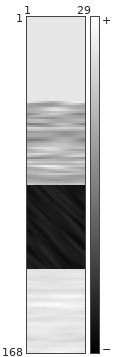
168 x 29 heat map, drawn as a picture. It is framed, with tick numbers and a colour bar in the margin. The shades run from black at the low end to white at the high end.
The table splits into 4 rows of 1 panel. Panel 1,1: very high, flat. Panel 2,1: high, streaked across. Panel 3,1: very low, slanting down to the right, faint in contrast. Panel 4,1: very high, streaked across, faint in contrast.
